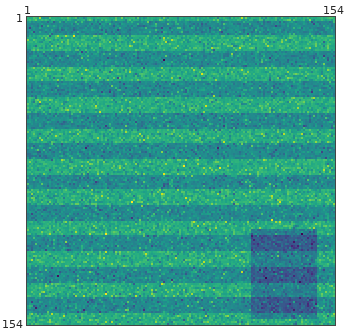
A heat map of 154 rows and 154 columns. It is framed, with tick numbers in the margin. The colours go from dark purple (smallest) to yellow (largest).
An odd patch, lower than its surroundings, sits in the bottom right. Horizontal stripes repeat 10 times down the table. The bottom right is the ninth with the lowest average.
